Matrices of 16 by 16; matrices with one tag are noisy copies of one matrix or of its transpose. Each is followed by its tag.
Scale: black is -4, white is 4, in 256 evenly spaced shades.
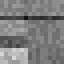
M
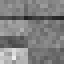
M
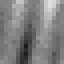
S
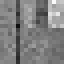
M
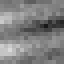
S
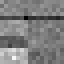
M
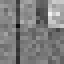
M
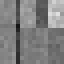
M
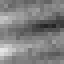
S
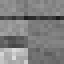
M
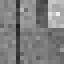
M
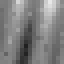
S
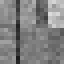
M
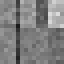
M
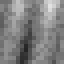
S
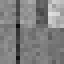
M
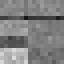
M
